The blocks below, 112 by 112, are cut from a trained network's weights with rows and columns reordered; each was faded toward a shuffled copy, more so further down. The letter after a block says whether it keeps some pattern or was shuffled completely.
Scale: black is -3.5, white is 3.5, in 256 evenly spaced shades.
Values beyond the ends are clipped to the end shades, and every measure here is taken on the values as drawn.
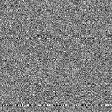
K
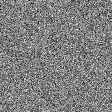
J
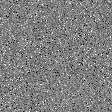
J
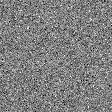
J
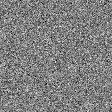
J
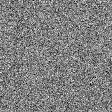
J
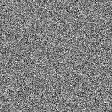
K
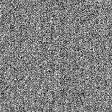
K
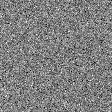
J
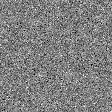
J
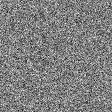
J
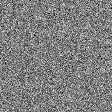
K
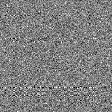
K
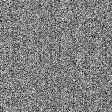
K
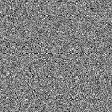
K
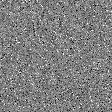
J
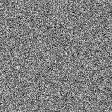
K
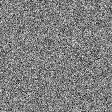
J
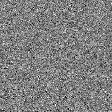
K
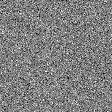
J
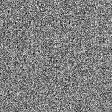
K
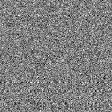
K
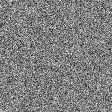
J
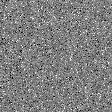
J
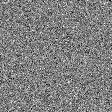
J
